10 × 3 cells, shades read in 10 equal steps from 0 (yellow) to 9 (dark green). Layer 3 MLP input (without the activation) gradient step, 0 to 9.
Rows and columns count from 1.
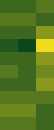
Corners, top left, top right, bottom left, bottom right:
7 6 6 7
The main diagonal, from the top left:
7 6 4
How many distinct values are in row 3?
2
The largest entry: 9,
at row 4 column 2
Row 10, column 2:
6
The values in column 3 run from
0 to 7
